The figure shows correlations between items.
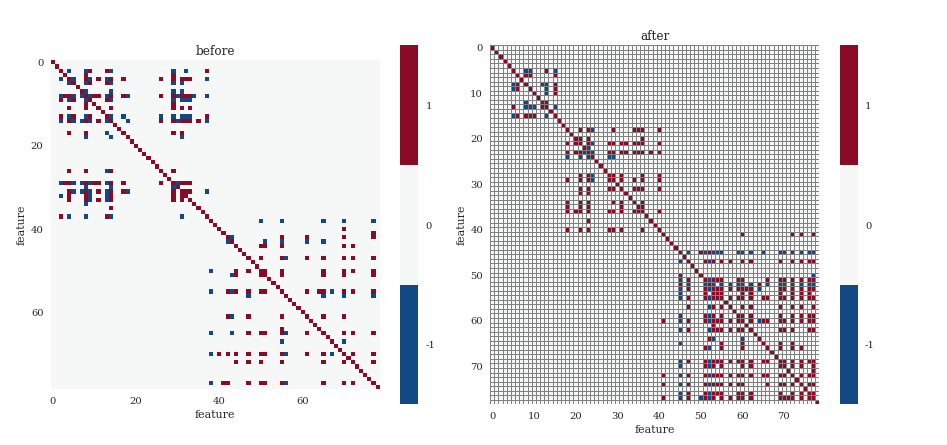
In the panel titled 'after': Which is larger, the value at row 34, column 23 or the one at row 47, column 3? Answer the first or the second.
the first
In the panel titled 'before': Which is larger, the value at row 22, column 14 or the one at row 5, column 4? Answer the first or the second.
the first
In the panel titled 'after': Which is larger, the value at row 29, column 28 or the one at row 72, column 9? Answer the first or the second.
the first
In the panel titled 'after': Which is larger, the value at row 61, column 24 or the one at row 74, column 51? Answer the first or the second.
the second
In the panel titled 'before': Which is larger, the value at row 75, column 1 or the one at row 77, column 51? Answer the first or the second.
the second
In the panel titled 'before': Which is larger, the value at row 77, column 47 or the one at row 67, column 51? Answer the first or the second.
the first
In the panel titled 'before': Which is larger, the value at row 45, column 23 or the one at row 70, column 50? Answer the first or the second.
the second
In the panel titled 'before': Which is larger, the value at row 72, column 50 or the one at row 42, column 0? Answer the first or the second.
the first
